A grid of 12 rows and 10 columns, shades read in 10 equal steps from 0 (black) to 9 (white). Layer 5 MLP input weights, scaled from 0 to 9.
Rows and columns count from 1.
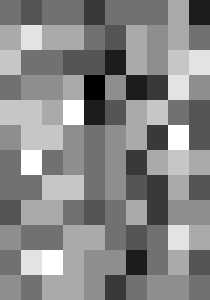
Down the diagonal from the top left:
4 8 4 6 1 5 2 2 5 6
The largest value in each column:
7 9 9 9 6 5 6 7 9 8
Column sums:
58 69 68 67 41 46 48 48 77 51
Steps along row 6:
up same down down up up down up down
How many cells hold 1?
5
